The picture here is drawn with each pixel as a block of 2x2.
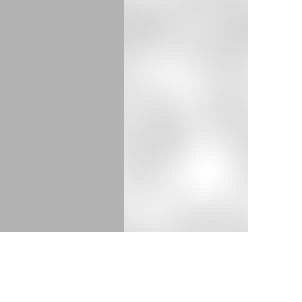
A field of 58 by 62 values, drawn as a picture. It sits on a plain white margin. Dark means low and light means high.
It is made of 1 by 2 panels. Panel 1,1: high, flat. Panel 1,2: very high, smooth, faint in contrast.
